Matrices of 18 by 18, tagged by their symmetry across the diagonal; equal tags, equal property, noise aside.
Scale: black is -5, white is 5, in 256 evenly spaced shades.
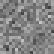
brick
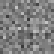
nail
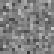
nail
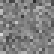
nail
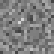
brick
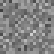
brick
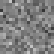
nail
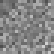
brick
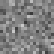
nail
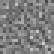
brick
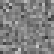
nail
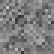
brick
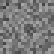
brick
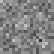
brick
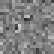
nail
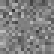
nail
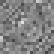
brick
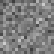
brick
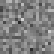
nail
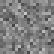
nail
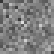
brick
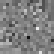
nail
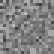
brick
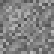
brick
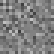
nail
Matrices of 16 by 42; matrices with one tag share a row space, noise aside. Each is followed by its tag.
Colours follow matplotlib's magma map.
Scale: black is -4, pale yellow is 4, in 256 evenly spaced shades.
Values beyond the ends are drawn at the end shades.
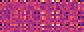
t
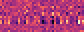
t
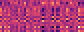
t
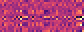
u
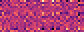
t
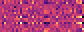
u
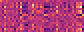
u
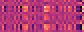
u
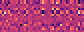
t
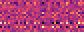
t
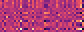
u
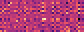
t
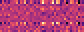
t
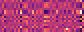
u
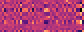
u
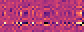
u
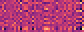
u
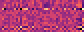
u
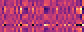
u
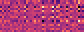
t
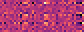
u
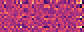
u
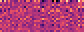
t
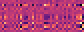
u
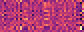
u
